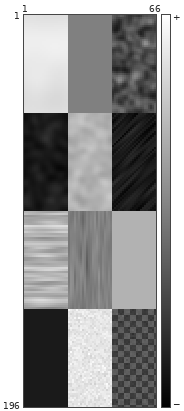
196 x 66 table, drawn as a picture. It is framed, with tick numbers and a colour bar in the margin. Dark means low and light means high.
The table splits into 4 rows of 3 panels. Panel 1,1: very high, smooth, faint in contrast. Panel 1,2: middling, flat. Panel 1,3: low, blotchy. Panel 2,1: very low, blotchy, faint in contrast. Panel 2,2: high, blotchy, faint in contrast. Panel 2,3: very low, slanting up to the right, faint in contrast. Panel 3,1: high, streaked across. Panel 3,2: middling, streaked downward, faint in contrast. Panel 3,3: high, flat. Panel 4,1: very low, flat. Panel 4,2: very high, fine-grained, faint in contrast. Panel 4,3: low, checkered.
